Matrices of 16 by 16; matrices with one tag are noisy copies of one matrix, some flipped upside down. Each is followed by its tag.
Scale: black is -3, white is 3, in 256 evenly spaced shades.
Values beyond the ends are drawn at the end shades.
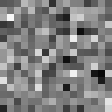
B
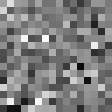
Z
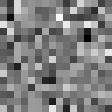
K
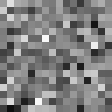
Z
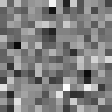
K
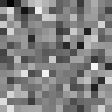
Z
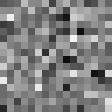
B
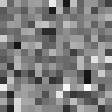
K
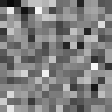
Z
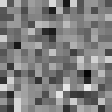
K
